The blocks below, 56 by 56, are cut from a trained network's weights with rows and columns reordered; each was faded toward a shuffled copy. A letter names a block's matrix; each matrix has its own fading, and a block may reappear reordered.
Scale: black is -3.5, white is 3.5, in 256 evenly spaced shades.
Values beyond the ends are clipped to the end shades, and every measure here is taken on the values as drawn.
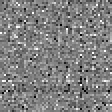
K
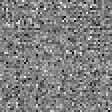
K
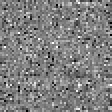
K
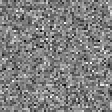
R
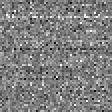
K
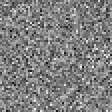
R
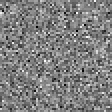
R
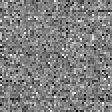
K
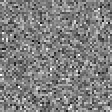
R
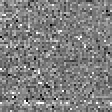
K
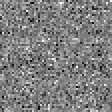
K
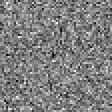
R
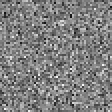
R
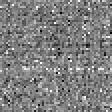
K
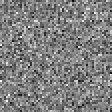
R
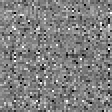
K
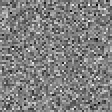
R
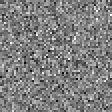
R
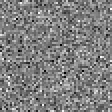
R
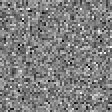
R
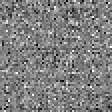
K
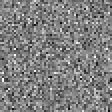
R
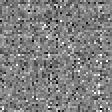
K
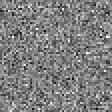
R
